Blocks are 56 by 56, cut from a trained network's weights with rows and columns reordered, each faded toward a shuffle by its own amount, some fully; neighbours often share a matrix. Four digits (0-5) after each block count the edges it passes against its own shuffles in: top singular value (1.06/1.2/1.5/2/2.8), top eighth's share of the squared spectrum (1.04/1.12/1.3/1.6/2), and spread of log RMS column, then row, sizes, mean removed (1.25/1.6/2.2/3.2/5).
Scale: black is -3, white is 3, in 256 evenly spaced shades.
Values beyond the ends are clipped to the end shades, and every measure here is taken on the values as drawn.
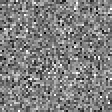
2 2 0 1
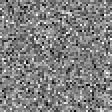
0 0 0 0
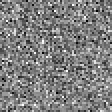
1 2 0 0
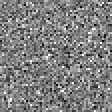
0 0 0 0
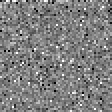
1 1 0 0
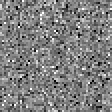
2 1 0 0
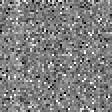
1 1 0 1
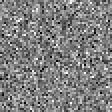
1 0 0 0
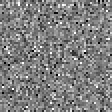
1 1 0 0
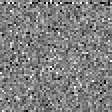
2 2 0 1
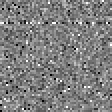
2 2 0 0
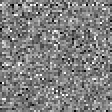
2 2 0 1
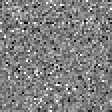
1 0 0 0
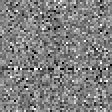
2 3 1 1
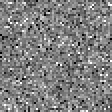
0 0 0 0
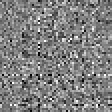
3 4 2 2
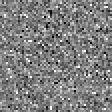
0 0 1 0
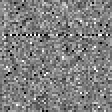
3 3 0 2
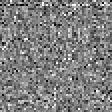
3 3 1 2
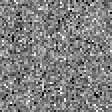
0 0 0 0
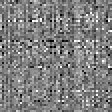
4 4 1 3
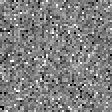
0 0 0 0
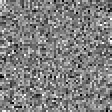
2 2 0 1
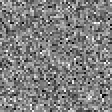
1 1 0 1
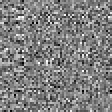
3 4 2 2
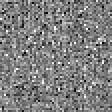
1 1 0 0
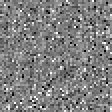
1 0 0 0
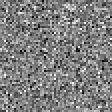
1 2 0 1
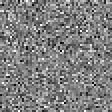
3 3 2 2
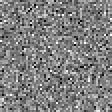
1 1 0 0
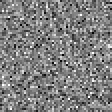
0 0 0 0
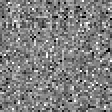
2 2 0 0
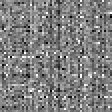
3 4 1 3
